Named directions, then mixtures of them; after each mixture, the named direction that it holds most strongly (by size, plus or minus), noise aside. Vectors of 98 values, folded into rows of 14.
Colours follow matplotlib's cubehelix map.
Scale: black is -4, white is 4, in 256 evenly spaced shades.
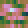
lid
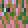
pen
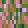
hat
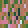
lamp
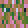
pen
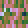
pen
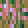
hat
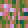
lid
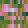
lid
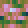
lid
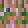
pen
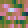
lid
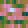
lid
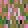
lamp
